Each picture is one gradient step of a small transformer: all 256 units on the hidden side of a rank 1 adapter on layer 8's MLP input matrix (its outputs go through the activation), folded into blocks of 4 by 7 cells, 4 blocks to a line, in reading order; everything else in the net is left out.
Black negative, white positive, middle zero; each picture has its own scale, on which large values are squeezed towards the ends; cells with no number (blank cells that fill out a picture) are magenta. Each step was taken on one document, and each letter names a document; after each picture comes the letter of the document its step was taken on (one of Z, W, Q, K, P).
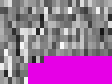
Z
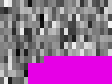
Z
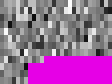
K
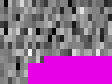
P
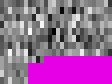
P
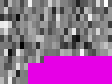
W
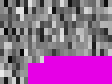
K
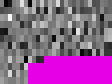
W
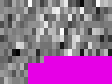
W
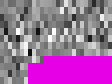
P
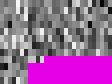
K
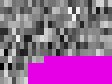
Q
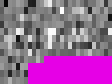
P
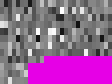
P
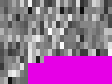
W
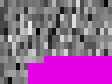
P
